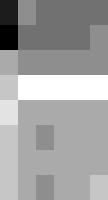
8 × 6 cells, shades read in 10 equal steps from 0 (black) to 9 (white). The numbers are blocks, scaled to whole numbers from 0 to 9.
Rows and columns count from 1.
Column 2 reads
5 4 5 9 6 6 6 6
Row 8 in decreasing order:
7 7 6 6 6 5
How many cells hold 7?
5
